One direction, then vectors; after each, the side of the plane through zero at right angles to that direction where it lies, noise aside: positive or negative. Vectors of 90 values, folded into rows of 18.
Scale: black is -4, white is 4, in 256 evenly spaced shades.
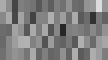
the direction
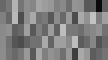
negative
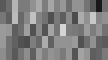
negative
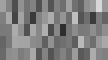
positive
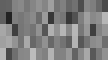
negative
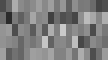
negative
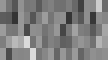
positive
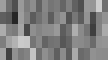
positive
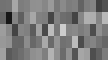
negative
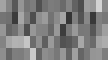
positive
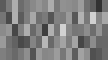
negative
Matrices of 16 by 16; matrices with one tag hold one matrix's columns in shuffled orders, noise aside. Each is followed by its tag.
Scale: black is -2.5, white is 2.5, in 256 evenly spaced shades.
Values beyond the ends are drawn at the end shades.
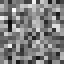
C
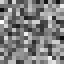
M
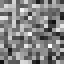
C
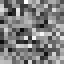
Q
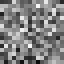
C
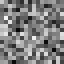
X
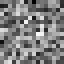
X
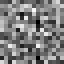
C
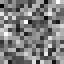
X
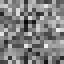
C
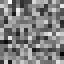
Q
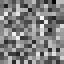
X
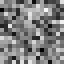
M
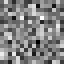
X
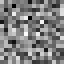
X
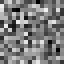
M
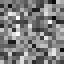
X
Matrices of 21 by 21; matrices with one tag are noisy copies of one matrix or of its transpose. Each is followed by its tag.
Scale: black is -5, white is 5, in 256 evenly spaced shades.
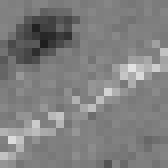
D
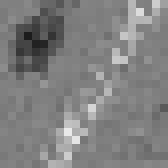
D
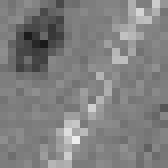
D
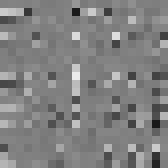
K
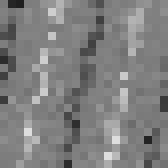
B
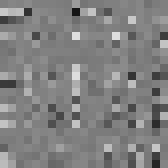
K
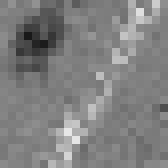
D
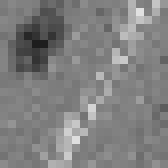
D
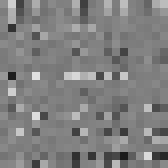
K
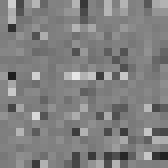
K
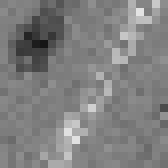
D
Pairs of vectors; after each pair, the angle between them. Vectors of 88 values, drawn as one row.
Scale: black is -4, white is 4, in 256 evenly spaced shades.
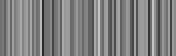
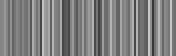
nearly opposite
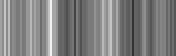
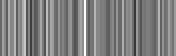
orthogonal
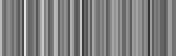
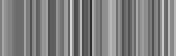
partly aligned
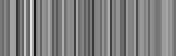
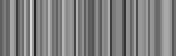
nearly parallel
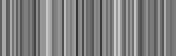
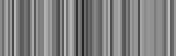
partly aligned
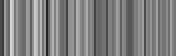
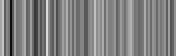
nearly opposite
